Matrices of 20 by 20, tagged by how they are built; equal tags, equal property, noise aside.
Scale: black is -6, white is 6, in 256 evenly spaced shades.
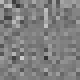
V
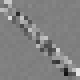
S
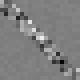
S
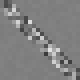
S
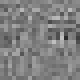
V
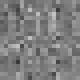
V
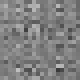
V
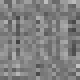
V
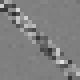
S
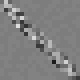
S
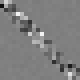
S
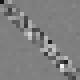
S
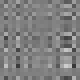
V
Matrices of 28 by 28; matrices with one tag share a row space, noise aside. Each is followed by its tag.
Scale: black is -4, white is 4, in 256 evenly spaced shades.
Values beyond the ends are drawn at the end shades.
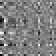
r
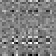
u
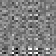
u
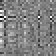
r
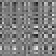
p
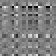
u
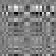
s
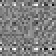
p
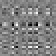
u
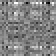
s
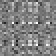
u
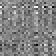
p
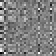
r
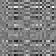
s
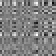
p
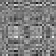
s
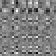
u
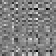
u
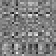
u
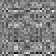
s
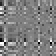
r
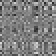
p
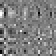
r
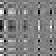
r
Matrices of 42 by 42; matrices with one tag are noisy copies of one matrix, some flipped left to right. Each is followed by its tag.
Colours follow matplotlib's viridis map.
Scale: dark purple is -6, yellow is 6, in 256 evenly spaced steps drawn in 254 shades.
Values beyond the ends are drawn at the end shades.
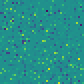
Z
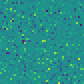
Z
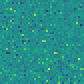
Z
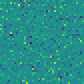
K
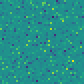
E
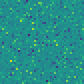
E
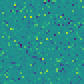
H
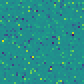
K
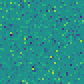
K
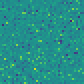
Z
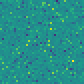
E
